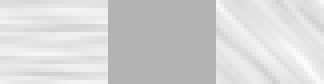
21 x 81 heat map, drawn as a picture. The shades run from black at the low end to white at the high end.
The table splits into one row of 3 panels. Panel 1,1: very high, streaked across, faint in contrast. Panel 1,2: high, flat. Panel 1,3: very high, slanting down to the right, faint in contrast.
